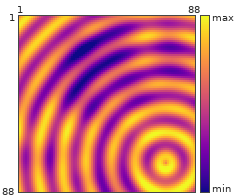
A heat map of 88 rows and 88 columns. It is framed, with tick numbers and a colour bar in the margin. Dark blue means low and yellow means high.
Rings spread out from the bottom right. Neither half mirrors the other. There are no lone odd cells. The bottom right is the ninth with the highest average. The top middle is the ninth with the lowest average.
